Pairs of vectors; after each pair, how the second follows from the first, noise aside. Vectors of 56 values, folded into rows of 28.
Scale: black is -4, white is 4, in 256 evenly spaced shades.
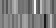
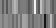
copied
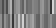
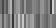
copied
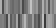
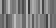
wrapped around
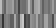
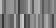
copied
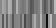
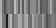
wrapped around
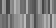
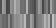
copied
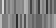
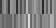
wrapped around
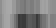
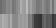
wrapped around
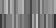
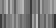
copied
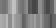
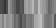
wrapped around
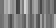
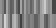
wrapped around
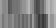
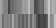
copied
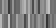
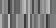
copied
